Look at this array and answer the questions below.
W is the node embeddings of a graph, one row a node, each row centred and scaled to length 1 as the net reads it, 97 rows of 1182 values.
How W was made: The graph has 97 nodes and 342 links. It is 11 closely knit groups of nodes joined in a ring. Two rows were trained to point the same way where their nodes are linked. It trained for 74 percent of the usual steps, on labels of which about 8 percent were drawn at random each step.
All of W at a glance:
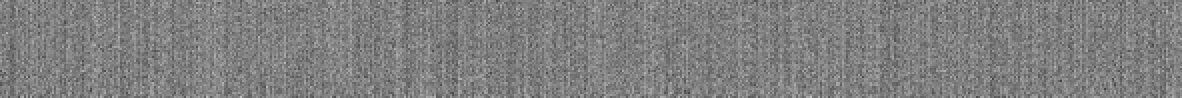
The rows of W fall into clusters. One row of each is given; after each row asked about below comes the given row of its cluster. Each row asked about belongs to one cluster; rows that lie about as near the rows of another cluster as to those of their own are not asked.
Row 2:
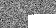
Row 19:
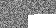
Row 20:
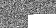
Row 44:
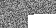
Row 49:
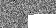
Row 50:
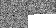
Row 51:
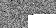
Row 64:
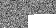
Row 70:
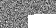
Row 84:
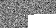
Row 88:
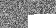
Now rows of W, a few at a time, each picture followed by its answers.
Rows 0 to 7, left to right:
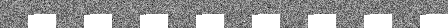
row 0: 70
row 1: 64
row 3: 2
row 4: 84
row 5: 49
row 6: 49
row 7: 50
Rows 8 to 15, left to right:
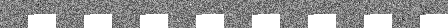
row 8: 19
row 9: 19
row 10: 51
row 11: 49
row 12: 88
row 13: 44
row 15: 64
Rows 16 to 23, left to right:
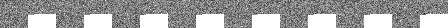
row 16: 19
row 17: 20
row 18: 51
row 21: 70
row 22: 88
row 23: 84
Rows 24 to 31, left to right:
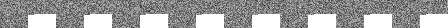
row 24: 2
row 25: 70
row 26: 64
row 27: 49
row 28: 19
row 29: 84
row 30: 84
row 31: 88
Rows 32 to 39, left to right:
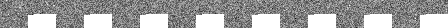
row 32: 70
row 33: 2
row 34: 50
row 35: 70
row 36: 84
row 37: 20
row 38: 49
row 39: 20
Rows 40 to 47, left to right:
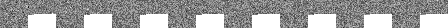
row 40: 49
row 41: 2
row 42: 2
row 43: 51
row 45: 20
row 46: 20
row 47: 20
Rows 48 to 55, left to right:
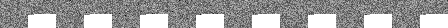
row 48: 64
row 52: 44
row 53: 2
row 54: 49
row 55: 44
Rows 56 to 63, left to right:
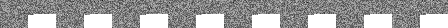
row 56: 51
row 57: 49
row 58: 50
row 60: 2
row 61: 19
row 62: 2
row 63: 44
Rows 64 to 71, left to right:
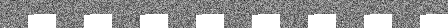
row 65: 84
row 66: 51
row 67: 49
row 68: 70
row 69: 19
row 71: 70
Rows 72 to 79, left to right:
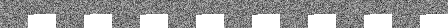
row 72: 88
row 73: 19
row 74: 20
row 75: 44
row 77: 44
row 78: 2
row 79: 19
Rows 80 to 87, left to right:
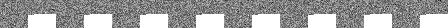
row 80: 19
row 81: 51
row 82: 84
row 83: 44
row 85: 44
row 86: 88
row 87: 64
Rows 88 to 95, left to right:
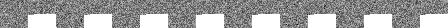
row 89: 49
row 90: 19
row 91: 88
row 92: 88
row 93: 88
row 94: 20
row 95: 44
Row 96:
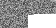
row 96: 44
